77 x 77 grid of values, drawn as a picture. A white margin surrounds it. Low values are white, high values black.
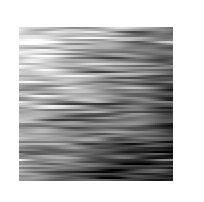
The ninth with the highest average is the bottom right. The field climbs toward the bottom right. The top left is the ninth with the lowest average. Streaks run across, left to right.
